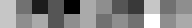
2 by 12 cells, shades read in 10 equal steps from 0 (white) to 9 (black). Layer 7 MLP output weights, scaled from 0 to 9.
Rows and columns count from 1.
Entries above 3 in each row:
9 7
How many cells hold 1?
0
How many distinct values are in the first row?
8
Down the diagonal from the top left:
2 4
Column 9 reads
7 5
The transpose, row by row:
2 2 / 5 4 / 8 3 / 6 6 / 9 4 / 3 3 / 4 5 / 6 4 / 7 5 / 2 0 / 5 4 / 4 3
